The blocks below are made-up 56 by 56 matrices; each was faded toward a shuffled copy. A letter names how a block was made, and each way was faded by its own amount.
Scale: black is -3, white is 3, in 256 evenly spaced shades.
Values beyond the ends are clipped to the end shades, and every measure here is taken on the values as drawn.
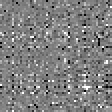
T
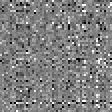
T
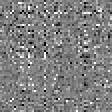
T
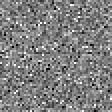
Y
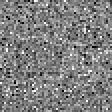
Y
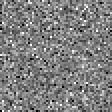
Y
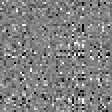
T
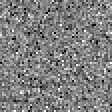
Y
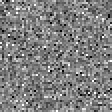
Y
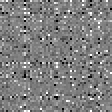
T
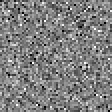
Y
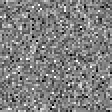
Y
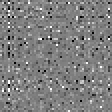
T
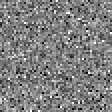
Y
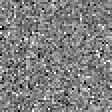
Y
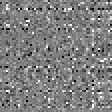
T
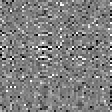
T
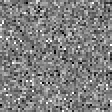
Y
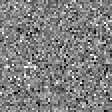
Y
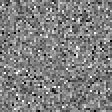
Y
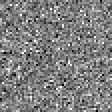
Y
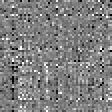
T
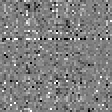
T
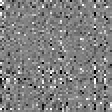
T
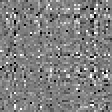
T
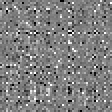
T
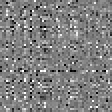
T
